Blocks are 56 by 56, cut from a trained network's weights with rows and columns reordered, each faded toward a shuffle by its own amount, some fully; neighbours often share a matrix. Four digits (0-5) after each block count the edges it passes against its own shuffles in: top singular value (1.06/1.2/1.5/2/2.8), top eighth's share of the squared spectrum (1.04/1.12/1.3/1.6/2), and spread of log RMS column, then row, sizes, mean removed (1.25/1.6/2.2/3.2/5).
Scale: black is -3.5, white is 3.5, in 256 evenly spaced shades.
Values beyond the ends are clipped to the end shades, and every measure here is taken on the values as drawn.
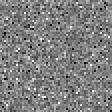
1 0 0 0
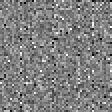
3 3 2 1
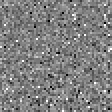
3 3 1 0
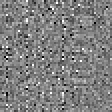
3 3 2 1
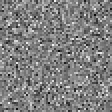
2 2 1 0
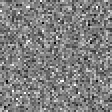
1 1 0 0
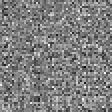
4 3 2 1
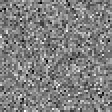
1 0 0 0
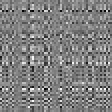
5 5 4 4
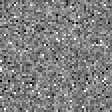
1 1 0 0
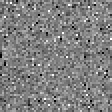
1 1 0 0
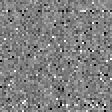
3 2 0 1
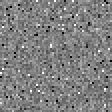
0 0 0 0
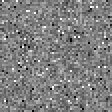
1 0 0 0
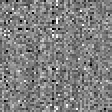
3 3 1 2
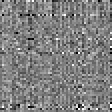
3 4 2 3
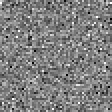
0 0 0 0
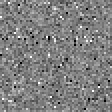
1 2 0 1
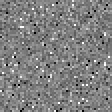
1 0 0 0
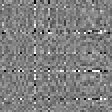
4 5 2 2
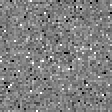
0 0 0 0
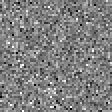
0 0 0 0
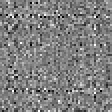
4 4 2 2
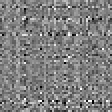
4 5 2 3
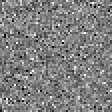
1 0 0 0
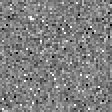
0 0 0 0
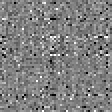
3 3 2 2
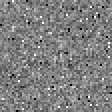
0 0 0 0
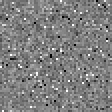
1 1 0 0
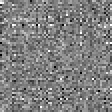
4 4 2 2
